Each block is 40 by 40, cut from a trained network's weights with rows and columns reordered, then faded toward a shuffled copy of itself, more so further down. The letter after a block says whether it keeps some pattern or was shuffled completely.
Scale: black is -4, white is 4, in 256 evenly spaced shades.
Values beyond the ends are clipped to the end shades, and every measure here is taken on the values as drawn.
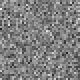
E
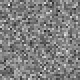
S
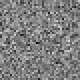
E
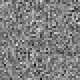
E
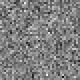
S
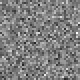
S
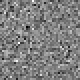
S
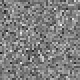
S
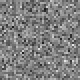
S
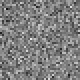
S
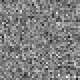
E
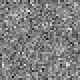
S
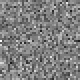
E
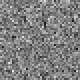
S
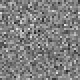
E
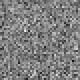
E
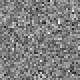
E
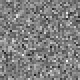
S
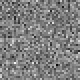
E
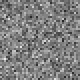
S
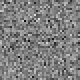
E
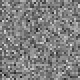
S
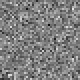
E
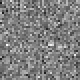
E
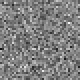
E
